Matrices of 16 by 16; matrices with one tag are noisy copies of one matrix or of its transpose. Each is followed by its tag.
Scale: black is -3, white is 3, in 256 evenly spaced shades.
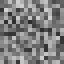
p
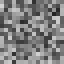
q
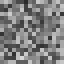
q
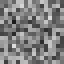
p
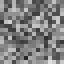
q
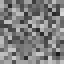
q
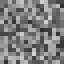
p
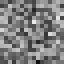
p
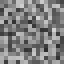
p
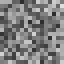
q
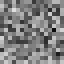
q
